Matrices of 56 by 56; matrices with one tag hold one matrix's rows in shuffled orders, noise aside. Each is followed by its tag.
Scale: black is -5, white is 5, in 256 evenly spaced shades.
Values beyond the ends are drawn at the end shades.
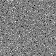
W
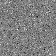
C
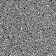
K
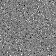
K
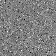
K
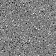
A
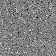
C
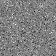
W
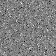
K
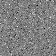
C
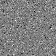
W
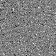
A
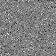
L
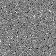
C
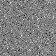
K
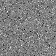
K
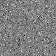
K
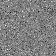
L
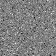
W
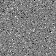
W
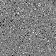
A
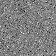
K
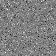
L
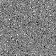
C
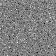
C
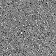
K
